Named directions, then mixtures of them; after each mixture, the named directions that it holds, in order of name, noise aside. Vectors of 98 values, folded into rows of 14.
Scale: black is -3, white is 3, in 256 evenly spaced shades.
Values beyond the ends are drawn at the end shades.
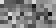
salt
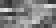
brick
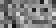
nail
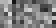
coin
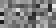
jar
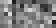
coin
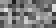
brick, coin, jar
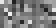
coin, salt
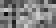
brick, coin, nail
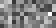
coin, jar, salt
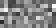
brick, coin, jar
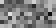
salt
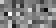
coin, nail, salt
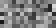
coin, jar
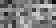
brick, nail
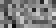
nail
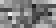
brick, salt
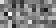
coin, nail, salt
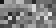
salt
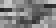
brick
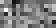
brick, coin, salt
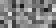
coin, jar, nail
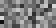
jar, nail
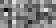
brick, coin, nail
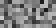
jar, nail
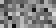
nail, salt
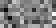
brick, coin, nail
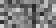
jar, nail, salt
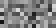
jar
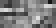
brick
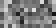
coin, nail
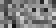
nail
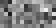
coin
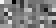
coin, salt
